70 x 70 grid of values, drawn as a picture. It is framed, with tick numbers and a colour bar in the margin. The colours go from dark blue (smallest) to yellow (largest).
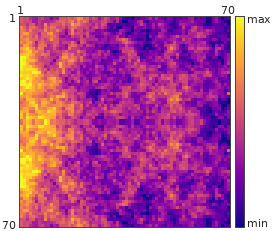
On average the colour sits 40% of the way up the scale. The field is mottled with small blotches. Values rise toward the left. The top and bottom halves mirror each other.
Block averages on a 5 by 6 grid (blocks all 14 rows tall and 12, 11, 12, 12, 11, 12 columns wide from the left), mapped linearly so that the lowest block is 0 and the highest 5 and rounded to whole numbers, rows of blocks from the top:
3 3 1 0 1 0 | 5 2 1 2 2 1 | 5 3 2 1 2 0 | 5 2 1 2 2 1 | 3 3 1 0 1 0
